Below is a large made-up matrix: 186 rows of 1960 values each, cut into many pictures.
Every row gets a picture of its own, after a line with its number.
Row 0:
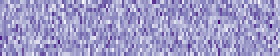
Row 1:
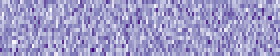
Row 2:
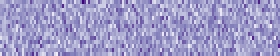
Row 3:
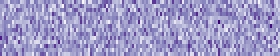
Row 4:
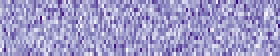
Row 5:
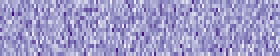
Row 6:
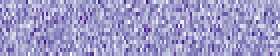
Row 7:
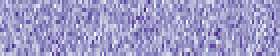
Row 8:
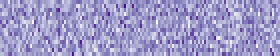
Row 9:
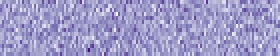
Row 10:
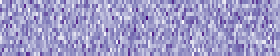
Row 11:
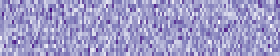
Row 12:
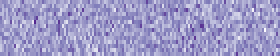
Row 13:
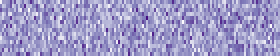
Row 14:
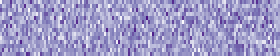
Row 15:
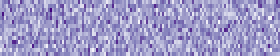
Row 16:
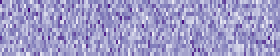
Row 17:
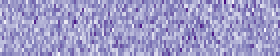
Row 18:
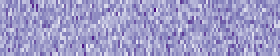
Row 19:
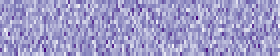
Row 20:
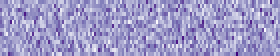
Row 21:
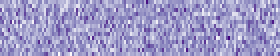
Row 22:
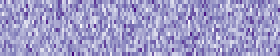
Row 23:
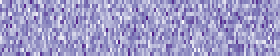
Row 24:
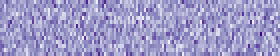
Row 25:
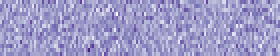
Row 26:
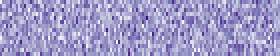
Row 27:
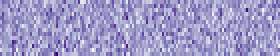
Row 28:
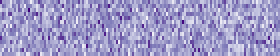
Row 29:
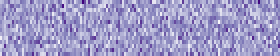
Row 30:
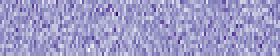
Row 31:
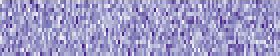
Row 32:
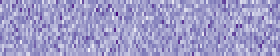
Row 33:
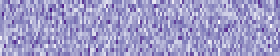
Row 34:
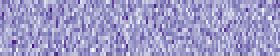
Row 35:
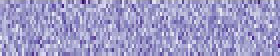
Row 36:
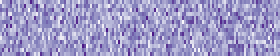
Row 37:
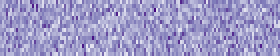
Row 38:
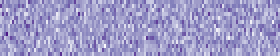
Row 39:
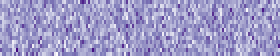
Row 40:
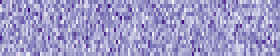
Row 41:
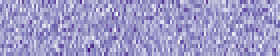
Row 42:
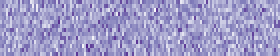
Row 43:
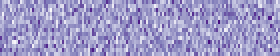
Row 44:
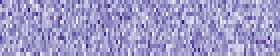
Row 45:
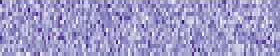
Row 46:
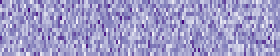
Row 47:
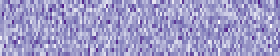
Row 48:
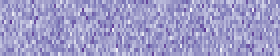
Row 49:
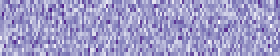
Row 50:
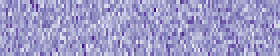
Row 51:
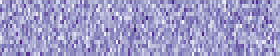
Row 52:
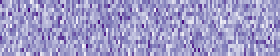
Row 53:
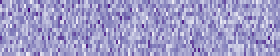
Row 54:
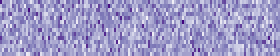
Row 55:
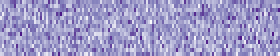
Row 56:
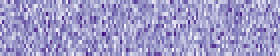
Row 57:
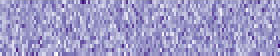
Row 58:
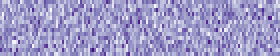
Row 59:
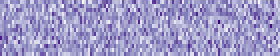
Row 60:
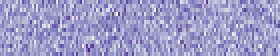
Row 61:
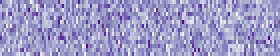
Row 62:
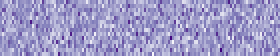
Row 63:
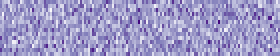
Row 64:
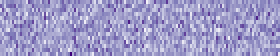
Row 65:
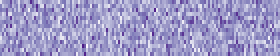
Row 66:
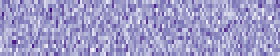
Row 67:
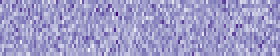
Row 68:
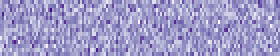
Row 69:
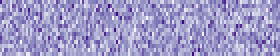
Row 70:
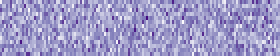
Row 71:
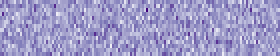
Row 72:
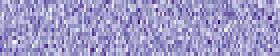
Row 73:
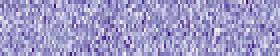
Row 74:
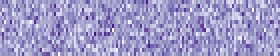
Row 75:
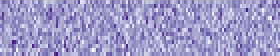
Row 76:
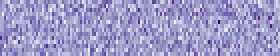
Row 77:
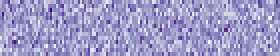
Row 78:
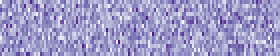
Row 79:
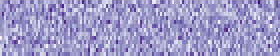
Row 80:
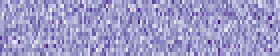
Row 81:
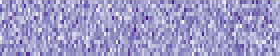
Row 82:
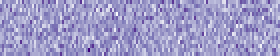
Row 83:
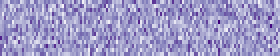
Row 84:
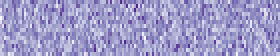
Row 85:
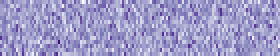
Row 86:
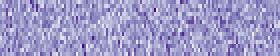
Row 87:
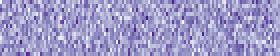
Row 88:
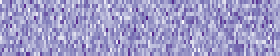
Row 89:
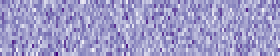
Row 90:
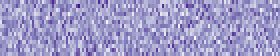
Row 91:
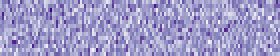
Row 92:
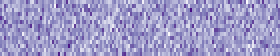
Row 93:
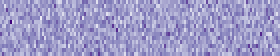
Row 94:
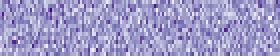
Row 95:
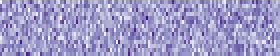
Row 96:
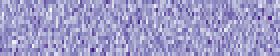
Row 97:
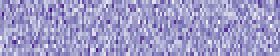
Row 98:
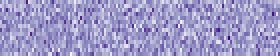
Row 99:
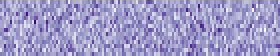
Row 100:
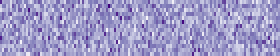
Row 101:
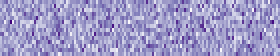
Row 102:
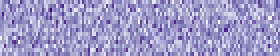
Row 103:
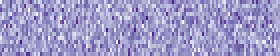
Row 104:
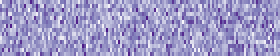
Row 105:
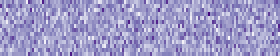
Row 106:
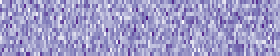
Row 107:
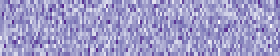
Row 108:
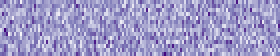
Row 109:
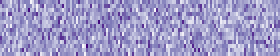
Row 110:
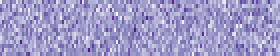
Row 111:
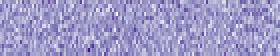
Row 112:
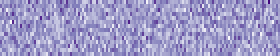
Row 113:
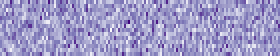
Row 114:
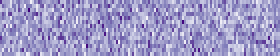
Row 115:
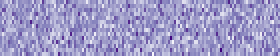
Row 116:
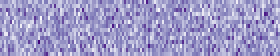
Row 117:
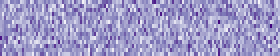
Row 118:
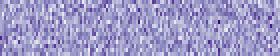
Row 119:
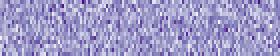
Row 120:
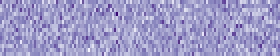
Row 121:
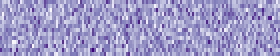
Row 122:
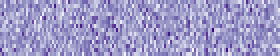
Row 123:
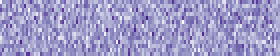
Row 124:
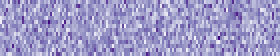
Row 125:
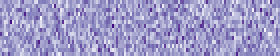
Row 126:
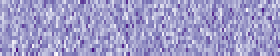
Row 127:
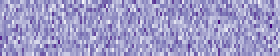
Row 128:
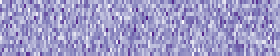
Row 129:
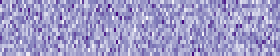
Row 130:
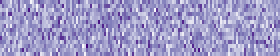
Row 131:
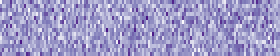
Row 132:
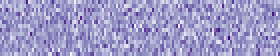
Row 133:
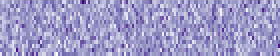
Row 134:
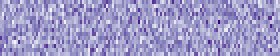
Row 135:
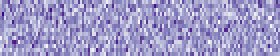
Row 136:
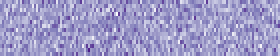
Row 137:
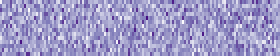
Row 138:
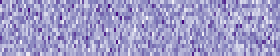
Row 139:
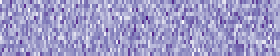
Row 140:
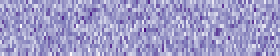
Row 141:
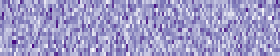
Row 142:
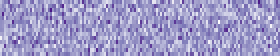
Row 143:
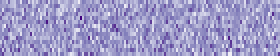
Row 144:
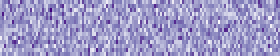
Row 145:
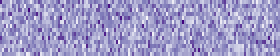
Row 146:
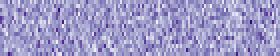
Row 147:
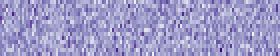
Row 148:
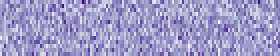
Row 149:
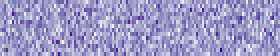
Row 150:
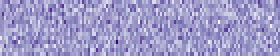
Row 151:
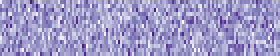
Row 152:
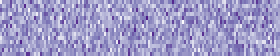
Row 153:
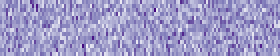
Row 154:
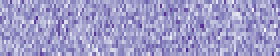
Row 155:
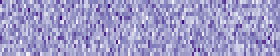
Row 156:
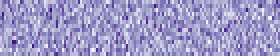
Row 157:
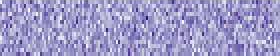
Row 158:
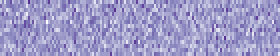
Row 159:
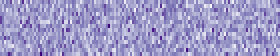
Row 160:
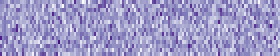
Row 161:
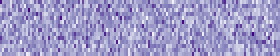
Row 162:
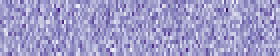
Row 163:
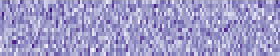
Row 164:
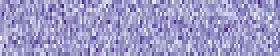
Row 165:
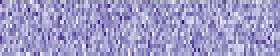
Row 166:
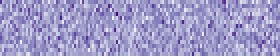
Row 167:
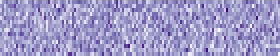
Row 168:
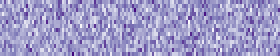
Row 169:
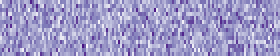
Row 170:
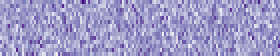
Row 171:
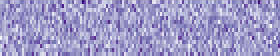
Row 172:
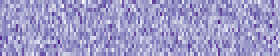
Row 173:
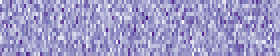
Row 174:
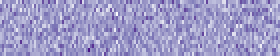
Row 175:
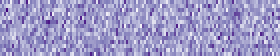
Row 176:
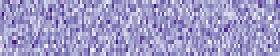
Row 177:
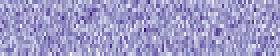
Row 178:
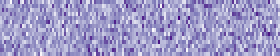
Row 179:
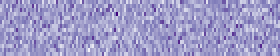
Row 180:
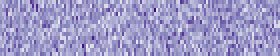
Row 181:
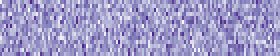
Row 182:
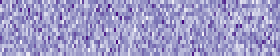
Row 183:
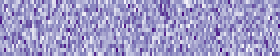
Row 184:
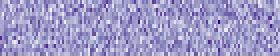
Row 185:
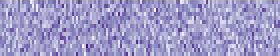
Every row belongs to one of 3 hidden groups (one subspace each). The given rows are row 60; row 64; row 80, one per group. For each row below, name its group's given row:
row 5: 64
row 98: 64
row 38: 64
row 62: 64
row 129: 60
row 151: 60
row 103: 60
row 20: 64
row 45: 60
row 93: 64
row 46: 60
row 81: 60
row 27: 80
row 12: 64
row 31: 60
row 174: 60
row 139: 60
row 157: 60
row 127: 80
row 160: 80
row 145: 60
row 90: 64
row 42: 60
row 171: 80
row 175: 64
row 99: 64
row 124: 64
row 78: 60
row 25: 60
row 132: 64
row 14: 60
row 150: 80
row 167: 64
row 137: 60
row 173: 60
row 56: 64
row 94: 80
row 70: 60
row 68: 80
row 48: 64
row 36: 60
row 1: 80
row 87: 60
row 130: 60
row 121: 80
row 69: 60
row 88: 60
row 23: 60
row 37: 60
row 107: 80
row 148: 80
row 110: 60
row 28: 60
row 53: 60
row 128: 60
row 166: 60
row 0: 80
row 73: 64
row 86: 60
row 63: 80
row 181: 60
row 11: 80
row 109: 60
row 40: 60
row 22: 64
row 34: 80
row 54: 60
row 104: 60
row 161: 60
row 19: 64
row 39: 80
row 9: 60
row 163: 80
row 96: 80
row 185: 60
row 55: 64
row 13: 60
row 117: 80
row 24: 64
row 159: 64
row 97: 80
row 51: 60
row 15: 80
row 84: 64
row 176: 80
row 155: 60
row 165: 60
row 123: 60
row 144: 80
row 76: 80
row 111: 60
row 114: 60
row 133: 80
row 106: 60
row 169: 60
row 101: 64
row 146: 64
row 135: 80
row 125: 64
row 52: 60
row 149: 64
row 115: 64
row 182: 60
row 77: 80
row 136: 60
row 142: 80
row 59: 80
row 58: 80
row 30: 60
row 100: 60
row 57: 80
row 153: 60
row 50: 60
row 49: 80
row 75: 80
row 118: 80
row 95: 60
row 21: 64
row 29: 80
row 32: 60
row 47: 80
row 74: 64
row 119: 80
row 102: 80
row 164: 80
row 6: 64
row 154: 64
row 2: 80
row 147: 64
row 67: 60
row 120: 60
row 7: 64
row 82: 60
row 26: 60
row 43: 80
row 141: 80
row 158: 64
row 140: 64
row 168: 64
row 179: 60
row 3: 80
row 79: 80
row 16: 60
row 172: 80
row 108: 64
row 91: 80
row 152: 60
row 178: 64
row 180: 60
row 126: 80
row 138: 60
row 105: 64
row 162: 64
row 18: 60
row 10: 60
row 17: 64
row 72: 80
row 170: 80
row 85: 80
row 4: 64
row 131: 60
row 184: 80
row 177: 64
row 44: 60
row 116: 64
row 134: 80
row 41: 60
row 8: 64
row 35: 80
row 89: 80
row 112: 64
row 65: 60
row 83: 80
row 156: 80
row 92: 64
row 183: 64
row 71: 64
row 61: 60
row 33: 80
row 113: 64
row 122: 64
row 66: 80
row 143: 64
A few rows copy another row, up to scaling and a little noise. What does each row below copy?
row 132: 98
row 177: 140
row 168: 22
